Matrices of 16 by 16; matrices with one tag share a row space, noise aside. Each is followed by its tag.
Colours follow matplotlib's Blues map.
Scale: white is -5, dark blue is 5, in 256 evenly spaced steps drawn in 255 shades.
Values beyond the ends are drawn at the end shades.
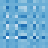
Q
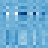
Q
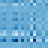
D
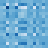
Q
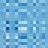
Q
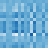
D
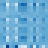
Q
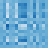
Q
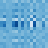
D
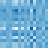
D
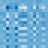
Q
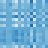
D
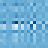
D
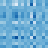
D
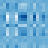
Q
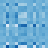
Q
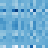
D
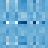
Q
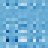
Q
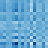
D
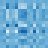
Q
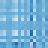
D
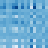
D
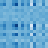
D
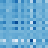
D
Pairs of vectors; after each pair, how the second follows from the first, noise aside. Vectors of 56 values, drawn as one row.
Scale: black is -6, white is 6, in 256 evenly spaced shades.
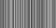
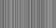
shrunk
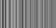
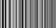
scaled up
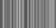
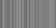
shrunk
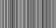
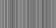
shrunk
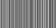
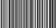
scaled up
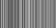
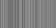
shrunk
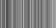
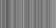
shrunk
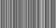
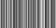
scaled up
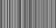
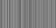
shrunk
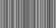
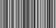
scaled up
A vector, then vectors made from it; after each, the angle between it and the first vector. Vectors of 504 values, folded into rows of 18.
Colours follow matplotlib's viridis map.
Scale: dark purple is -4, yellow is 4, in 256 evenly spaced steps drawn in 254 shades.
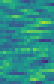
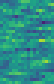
nearly opposite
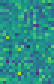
orthogonal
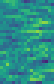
nearly parallel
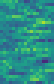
nearly parallel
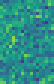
partly opposed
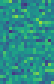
partly aligned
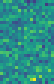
partly aligned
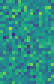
orthogonal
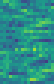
nearly parallel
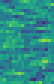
nearly opposite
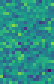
partly opposed
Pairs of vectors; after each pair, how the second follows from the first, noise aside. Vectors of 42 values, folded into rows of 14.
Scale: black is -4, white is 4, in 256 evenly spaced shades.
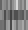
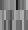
sign-scrambled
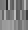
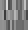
sign-scrambled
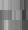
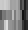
scaled up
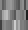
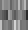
sign-scrambled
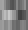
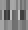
sign-scrambled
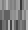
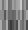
sign-scrambled
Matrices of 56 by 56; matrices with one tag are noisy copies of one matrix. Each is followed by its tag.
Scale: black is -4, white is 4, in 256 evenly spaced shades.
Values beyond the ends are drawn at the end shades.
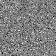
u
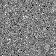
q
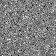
q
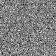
u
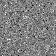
q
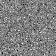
u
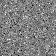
q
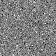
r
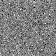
r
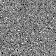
u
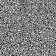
u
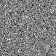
q
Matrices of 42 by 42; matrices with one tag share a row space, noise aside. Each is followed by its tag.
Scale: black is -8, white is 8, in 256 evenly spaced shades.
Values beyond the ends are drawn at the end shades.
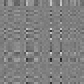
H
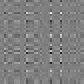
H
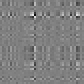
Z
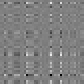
H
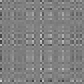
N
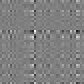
Z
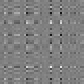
H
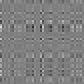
N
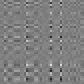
H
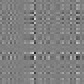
Z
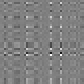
H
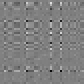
H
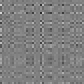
N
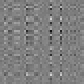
H
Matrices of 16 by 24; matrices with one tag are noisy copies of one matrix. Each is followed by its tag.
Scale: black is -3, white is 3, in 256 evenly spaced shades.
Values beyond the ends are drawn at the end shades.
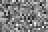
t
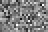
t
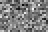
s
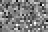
t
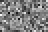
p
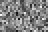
p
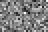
p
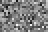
t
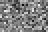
s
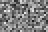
s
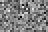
s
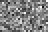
p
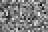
t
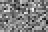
s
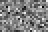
p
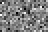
p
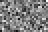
p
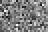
t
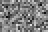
t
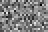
t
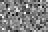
p
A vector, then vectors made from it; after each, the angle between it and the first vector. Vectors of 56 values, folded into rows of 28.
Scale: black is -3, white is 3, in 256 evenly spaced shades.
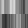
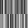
orthogonal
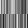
partly aligned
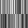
partly aligned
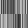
partly opposed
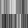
nearly parallel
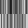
partly opposed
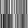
partly aligned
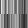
partly aligned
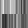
nearly parallel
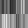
nearly opposite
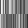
partly aligned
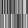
partly opposed
